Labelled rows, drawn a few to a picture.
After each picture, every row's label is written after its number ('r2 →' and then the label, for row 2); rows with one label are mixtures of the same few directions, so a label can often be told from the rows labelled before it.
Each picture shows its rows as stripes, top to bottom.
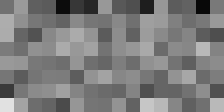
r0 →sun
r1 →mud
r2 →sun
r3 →sun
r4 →mud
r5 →mud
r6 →mud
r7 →mud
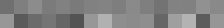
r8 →sun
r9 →mud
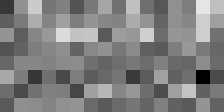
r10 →sun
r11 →sun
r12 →sun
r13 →mud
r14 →mud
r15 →sun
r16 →mud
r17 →mud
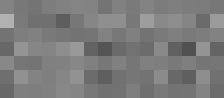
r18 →sun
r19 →mud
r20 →sun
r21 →mud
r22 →sun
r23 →mud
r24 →mud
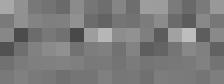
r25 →mud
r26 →mud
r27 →mud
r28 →mud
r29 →mud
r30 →sun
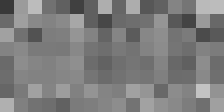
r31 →sun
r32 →mud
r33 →sun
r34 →mud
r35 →mud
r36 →mud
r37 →sun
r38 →mud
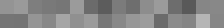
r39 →mud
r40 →sun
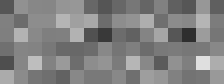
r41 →mud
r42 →sun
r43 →mud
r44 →sun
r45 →sun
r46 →mud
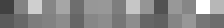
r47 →sun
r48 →mud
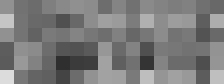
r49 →sun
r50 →mud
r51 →sun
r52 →sun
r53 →sun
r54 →mud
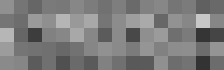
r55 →sun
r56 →sun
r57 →sun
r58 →mud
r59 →sun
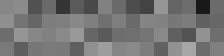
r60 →sun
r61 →sun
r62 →mud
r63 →mud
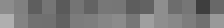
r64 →sun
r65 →mud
